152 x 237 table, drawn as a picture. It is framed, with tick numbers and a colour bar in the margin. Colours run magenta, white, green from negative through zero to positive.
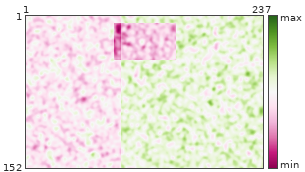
An odd patch, lower than its surroundings, sits in the top middle. A vertical seam about 40% of the way across splits the table, and the right part is higher. On average the colour sits 50% of the way up the scale.
